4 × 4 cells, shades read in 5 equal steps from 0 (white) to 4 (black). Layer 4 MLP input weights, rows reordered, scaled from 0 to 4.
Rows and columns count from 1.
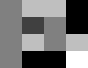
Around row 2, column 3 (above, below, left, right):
1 2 3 4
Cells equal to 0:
1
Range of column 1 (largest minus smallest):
0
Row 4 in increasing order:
0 2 4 4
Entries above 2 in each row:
1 2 0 2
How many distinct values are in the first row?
3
